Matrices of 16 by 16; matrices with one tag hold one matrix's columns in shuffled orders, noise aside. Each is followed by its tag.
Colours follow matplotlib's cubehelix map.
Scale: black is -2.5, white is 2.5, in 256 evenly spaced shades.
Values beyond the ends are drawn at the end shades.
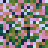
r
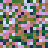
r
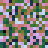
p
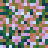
p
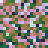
r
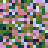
r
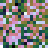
p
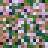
r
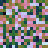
p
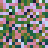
r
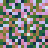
r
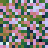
r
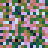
p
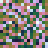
r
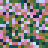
r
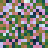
r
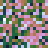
p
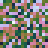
r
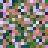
r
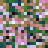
p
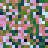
p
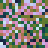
r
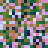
p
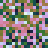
p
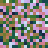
r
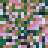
p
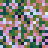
p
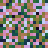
r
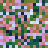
p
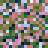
r
